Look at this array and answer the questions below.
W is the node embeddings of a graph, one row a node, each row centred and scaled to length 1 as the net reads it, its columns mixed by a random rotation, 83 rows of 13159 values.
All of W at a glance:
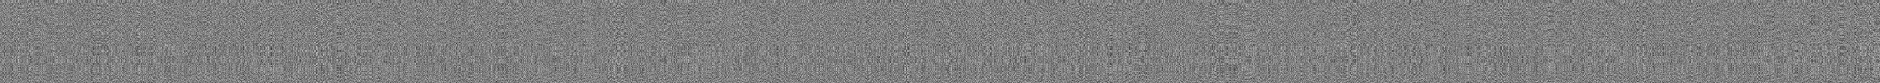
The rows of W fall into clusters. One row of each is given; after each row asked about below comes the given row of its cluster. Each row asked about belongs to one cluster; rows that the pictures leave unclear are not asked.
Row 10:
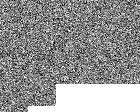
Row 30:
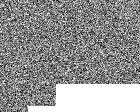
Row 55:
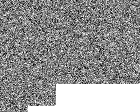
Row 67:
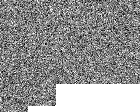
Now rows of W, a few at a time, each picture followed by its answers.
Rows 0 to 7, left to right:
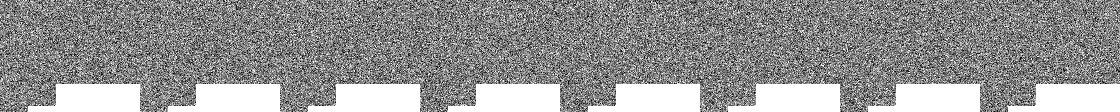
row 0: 10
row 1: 10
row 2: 10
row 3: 67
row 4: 67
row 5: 55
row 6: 55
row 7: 30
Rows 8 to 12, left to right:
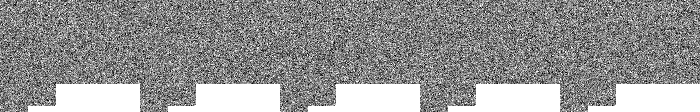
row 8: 67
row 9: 55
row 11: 30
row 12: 67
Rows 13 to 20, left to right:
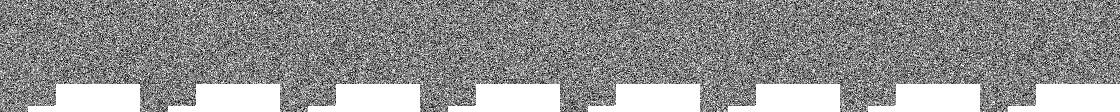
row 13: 55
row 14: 67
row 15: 10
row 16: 30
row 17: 55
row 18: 10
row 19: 55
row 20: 10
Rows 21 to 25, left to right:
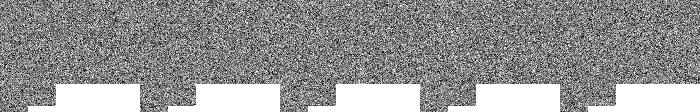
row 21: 30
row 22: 30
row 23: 10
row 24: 10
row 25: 55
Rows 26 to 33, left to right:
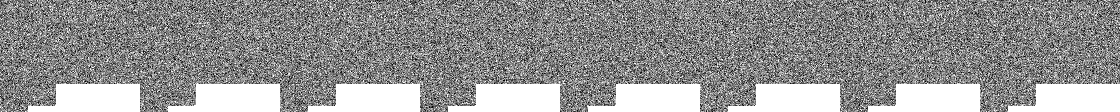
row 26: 67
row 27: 55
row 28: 67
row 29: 30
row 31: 10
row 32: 67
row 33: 67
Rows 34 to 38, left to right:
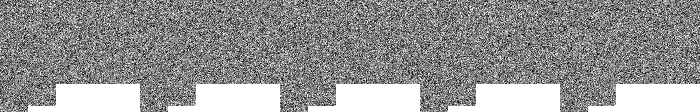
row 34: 67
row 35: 55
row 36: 30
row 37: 67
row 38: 55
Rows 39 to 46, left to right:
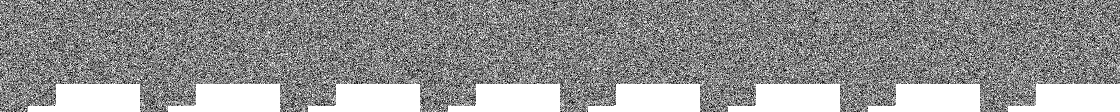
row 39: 10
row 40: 55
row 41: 30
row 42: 67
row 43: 55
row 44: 30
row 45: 30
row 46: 55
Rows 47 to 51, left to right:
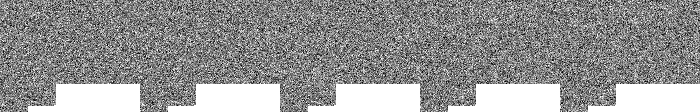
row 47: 55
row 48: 55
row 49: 55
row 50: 67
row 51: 67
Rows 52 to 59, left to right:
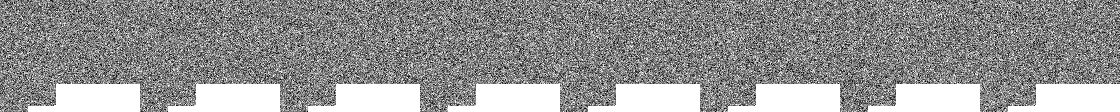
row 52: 55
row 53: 55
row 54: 55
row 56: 10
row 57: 10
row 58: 67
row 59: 10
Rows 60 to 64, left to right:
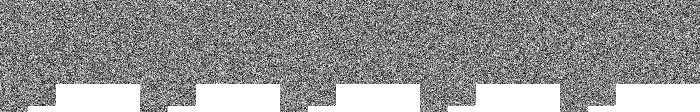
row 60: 10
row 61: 10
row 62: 10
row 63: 55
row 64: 55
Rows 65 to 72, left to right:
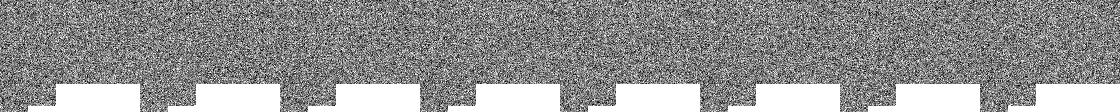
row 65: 67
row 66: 55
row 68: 67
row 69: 67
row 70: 67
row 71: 10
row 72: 67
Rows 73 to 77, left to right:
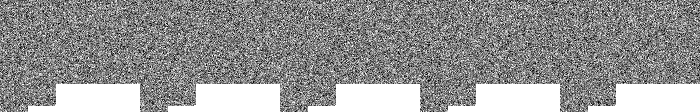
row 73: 67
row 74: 55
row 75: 10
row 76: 67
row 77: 67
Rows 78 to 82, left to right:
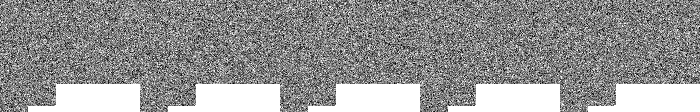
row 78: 30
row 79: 10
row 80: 67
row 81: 30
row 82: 55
